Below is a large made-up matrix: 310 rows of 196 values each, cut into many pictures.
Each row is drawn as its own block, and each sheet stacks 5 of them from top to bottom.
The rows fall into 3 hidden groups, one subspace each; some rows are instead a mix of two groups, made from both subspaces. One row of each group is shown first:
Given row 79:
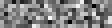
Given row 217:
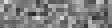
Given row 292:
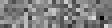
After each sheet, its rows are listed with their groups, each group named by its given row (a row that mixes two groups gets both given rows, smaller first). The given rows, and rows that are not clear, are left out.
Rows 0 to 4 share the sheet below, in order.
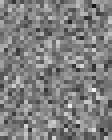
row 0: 79
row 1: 217
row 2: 217
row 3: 79
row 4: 292
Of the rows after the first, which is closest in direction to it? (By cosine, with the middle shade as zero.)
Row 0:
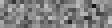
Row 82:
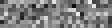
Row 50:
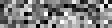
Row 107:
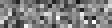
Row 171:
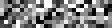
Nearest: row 171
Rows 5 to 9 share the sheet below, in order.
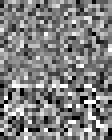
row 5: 79 and 292
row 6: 79
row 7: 217 and 292
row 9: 79
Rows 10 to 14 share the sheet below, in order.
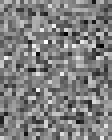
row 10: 217 and 292
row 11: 292
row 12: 217
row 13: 79 and 217
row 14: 217 and 292
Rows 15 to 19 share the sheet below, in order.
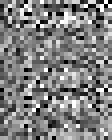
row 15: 292
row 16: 217
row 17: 292
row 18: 292
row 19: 292
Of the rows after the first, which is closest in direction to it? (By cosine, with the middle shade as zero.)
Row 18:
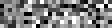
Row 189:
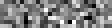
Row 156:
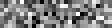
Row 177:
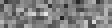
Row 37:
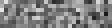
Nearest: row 189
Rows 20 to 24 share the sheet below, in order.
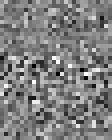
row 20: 292
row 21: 217
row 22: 79 and 217
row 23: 217 and 292
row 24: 217
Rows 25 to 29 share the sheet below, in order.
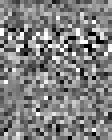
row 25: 217
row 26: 79
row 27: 217
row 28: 292
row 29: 217
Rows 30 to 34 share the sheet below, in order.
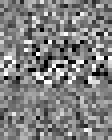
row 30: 292
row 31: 292
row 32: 217
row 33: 217
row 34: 79
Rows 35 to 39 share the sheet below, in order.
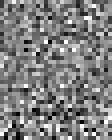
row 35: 79
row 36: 292
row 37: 217
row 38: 79
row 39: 217
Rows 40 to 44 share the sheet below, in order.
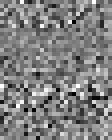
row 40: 292
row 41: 79 and 217
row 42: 79 and 217
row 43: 79 and 217
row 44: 217 and 292
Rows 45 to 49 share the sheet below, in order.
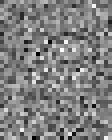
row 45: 79
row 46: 292
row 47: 292
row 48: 217
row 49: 79 and 292
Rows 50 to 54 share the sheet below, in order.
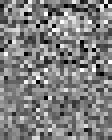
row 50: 292
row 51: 217
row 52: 217 and 292
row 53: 292
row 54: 79
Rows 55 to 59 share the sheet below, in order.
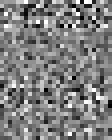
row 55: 79 and 217
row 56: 217
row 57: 292
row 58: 79
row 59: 79 and 292
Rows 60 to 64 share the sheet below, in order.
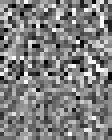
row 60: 79 and 292
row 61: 217 and 292
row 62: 79
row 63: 79 and 217
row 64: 79
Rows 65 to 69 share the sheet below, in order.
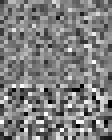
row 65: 79 and 217
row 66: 79
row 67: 79
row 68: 79
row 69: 79 and 217
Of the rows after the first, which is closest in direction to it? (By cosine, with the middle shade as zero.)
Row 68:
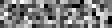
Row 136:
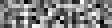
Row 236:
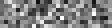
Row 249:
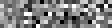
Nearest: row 249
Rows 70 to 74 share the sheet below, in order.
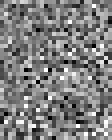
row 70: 79
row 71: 217 and 292
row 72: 292
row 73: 292
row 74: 217 and 292
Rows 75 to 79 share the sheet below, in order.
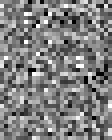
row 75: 292
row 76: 292
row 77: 217 and 292
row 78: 79
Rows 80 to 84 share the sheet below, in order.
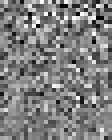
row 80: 292
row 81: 79 and 217
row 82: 79 and 217
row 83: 217
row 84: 292
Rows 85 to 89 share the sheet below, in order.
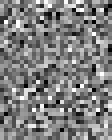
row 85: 217
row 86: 79
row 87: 217 and 292
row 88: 79
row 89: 217
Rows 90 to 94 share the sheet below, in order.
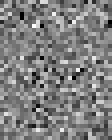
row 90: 79 and 292
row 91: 79
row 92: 292
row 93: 217 and 292
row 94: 217
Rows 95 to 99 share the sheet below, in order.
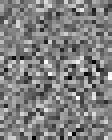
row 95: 217
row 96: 292
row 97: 79
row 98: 217
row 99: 79 and 292
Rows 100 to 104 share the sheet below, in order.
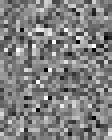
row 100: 217
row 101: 217 and 292
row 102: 292
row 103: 292
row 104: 79
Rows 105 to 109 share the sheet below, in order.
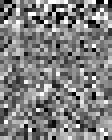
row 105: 217
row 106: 217
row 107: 217
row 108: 217
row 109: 292
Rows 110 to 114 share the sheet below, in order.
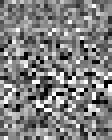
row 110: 79
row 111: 217
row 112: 79 and 292
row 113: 217
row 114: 217
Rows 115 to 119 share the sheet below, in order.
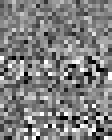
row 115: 79
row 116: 79 and 292
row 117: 79
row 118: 217
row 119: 292
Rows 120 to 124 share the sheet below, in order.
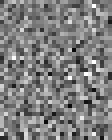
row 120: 79
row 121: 292
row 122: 79
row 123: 79
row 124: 217 and 292
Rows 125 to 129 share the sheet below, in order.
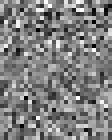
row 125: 217
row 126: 217
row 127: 292
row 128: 292
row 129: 79 and 217
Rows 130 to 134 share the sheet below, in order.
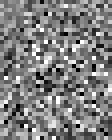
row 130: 292
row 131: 292
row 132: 217
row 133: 217
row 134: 292
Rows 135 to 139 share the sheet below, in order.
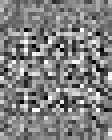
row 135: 217
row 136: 79 and 292
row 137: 79
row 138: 79 and 292
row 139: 79
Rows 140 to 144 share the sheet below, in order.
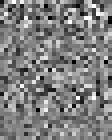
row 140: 79
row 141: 217
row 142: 79 and 292
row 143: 217 and 292
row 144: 292
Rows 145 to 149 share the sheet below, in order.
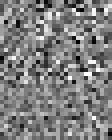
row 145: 217
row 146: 217
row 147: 79
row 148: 79
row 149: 79
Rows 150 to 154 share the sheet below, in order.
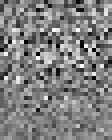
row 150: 217
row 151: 217 and 292
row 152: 217
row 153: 292
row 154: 292
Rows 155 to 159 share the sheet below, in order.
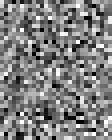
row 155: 79
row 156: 292
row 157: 217
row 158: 217
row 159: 217 and 292
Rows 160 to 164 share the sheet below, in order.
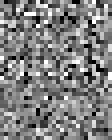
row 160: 217 and 292
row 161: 79
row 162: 79
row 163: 292
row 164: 217
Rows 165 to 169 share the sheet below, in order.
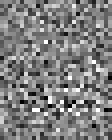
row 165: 79 and 292
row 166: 292
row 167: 79
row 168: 79 and 292
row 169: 79 and 217
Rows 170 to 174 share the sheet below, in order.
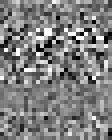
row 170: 217
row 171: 217
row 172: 217 and 292
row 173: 79 and 292
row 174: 79
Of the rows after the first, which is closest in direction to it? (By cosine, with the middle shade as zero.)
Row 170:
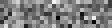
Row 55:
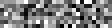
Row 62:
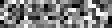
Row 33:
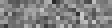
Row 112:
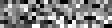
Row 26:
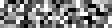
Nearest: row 55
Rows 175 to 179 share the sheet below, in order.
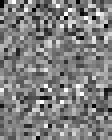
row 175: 79 and 292
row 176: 217
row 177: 217
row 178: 79 and 217
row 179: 292
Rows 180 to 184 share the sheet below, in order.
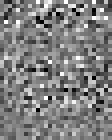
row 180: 217
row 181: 217
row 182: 217
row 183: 292
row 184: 292
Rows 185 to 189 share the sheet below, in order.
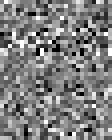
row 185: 217
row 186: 79
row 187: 217
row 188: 217
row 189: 79 and 292
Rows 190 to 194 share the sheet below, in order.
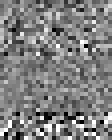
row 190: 217
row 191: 79 and 217
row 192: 217
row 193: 292
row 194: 217
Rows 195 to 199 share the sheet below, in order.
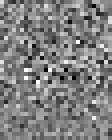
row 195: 79
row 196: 292
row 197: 292
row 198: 217
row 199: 79
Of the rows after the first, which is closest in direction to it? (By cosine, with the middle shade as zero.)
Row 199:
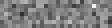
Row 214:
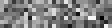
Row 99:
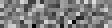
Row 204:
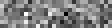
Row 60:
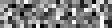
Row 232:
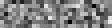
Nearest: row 60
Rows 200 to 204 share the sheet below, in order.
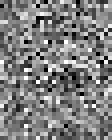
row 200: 79 and 217
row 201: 292
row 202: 292
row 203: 217
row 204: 292
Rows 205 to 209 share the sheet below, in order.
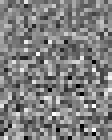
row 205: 79 and 292
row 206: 292
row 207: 79
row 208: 217
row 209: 217
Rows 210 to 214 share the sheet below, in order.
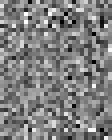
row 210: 292
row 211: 79
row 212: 79
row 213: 217 and 292
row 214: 292
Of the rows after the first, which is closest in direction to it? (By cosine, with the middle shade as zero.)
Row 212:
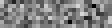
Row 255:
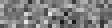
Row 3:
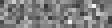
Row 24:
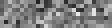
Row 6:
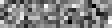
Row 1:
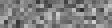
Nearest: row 6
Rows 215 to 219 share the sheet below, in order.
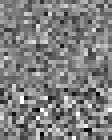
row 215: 292
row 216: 217
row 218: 79 and 292
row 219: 79
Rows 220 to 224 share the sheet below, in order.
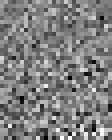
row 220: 292
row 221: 79 and 292
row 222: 79
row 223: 79
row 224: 217 and 292
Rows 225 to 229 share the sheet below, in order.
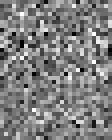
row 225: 79
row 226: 79
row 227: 79 and 292
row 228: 79
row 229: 217
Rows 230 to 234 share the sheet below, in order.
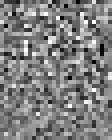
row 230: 217
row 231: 79 and 292
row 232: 79
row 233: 79
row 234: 79 and 217
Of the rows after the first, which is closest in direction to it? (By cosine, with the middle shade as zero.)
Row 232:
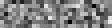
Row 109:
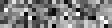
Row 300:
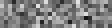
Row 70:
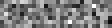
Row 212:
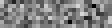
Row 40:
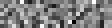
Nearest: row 212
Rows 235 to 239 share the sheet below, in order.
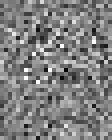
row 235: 292
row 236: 79 and 217
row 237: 292
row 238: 217 and 292
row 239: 292
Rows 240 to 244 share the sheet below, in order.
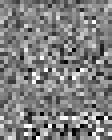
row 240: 217
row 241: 292
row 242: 292
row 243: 217
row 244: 292
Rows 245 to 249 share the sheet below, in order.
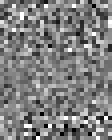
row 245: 79
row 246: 79
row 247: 79
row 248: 217
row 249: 292
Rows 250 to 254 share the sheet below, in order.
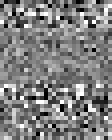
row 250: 217
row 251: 217
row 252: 292
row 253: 217 and 292
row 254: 79 and 292
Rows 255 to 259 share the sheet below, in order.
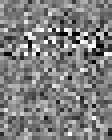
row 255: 292
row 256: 292
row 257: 79 and 292
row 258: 217
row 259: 79
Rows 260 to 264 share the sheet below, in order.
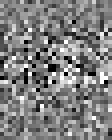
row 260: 292
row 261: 292
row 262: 292
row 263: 79
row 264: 79
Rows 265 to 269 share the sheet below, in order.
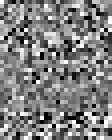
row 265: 79
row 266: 292
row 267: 292
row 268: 79 and 217
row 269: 79 and 217
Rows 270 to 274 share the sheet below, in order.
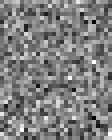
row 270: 217
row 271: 79 and 292
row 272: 79
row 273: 79 and 217
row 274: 79
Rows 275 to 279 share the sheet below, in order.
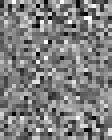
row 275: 79
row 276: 292
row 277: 79
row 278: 292
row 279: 79
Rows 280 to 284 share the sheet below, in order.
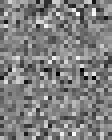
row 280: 217
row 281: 292
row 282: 217
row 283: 292
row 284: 292
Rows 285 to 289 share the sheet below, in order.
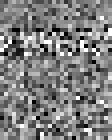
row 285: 292
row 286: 217
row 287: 79
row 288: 292
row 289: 79
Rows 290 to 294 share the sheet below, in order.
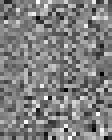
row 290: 217
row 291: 292
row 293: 292
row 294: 217 and 292
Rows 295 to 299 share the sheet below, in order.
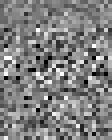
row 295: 292
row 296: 217
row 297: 217
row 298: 292
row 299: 217
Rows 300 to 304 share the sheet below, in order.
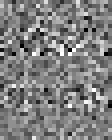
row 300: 79
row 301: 79 and 292
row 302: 79
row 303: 79
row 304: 79 and 292
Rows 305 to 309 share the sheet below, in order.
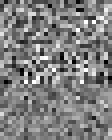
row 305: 217 and 292
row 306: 79 and 217
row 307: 79 and 292
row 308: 292
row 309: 79
